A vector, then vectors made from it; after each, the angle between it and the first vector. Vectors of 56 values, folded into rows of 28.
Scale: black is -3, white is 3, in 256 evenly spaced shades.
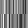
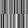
partly opposed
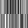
orthogonal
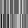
partly opposed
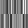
partly opposed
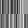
partly opposed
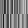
nearly opposite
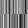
nearly parallel
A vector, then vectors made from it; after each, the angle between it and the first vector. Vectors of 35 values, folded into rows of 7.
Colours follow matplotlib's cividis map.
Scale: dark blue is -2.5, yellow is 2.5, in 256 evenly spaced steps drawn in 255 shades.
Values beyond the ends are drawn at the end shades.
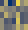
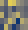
partly opposed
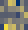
partly opposed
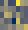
nearly parallel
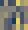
nearly parallel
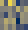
nearly opposite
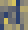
partly opposed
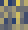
nearly parallel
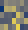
orthogonal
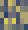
nearly opposite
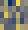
nearly parallel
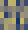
nearly opposite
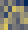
partly opposed
